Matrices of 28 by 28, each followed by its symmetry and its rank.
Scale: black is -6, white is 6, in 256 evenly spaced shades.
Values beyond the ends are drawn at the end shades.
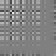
symmetric, rank one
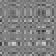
neither, rank two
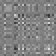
symmetric, rank three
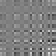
symmetric, rank one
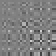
symmetric, rank two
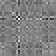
symmetric, rank three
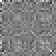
symmetric, rank three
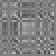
symmetric, rank two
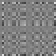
symmetric, rank two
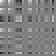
symmetric, rank one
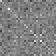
symmetric, rank five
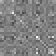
symmetric, rank five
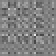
symmetric, rank two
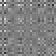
symmetric, rank two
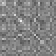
symmetric, rank five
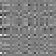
neither, rank two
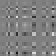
symmetric, rank one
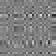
neither, rank two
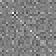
symmetric, rank five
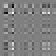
symmetric, rank one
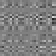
neither, rank two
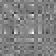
symmetric, rank three
